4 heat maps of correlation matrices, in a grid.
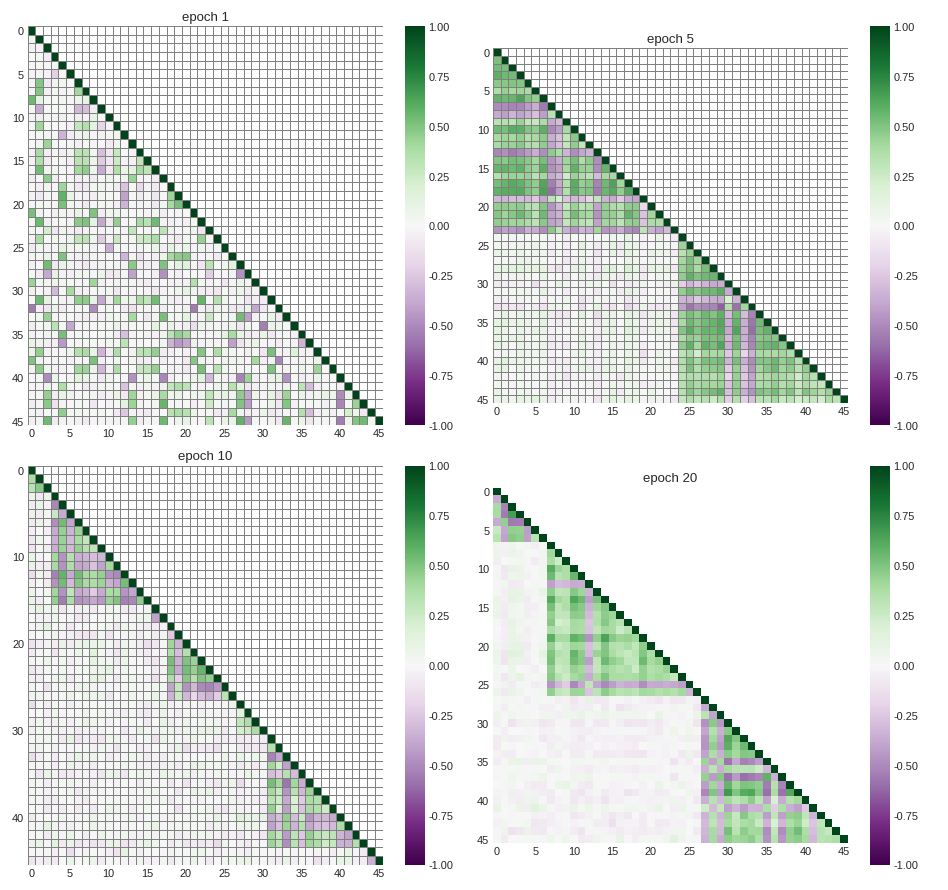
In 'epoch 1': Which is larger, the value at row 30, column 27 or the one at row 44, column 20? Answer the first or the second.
the second
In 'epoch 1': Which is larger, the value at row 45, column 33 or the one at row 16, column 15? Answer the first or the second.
the first
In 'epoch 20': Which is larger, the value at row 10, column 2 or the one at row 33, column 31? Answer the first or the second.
the second
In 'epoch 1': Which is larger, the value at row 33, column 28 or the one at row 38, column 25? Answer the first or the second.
the second
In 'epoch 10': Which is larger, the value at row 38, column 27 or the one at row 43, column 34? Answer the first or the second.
the second
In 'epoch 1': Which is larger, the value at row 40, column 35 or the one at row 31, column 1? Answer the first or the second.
the second
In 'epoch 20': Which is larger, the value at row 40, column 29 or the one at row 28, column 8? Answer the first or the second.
the second
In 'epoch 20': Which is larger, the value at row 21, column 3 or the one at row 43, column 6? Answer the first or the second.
the first
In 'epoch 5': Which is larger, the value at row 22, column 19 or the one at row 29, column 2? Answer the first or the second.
the second
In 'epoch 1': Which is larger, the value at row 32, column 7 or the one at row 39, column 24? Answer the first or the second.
the second
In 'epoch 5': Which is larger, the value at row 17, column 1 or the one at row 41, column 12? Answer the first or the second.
the first
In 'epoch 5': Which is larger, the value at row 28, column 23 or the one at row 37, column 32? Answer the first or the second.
the first
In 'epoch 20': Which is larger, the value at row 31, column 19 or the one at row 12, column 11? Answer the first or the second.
the first
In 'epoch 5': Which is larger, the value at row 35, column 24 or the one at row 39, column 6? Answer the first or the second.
the first
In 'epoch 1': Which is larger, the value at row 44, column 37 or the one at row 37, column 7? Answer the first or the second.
the second
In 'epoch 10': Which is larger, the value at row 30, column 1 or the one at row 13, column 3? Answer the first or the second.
the first
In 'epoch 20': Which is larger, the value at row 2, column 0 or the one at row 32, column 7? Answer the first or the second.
the first
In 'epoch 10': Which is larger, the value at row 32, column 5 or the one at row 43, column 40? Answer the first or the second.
the first
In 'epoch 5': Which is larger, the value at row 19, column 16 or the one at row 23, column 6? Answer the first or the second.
the first
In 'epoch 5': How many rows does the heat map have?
46
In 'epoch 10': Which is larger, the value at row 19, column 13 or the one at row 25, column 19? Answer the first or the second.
the second
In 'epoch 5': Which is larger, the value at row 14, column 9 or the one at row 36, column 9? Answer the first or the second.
the first
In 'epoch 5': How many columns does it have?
46
